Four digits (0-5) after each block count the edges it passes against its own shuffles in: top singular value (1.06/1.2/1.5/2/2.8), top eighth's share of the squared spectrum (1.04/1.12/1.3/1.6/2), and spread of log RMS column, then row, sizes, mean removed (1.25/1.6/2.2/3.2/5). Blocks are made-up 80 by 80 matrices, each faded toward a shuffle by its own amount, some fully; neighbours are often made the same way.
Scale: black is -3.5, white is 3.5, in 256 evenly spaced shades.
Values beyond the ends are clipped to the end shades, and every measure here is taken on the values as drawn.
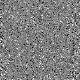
1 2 2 0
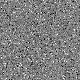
1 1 0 0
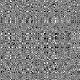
5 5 3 3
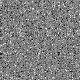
3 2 0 1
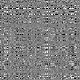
4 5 3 4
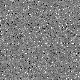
1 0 0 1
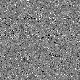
3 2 1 2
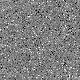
0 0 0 0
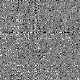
3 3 2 2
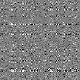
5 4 3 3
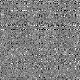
4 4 2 3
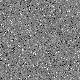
1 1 0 0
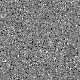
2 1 0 1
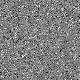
2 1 0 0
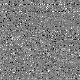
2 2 0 2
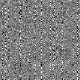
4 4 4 0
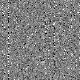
3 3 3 0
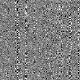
3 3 3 1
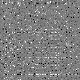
4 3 1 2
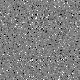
3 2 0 1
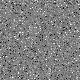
2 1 0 0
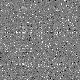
3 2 0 1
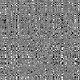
5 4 3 3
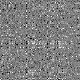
4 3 2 2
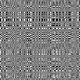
5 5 4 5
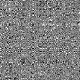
4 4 2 2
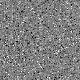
3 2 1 0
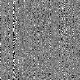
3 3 4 0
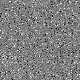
3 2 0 1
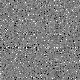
3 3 1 1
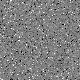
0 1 0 1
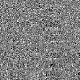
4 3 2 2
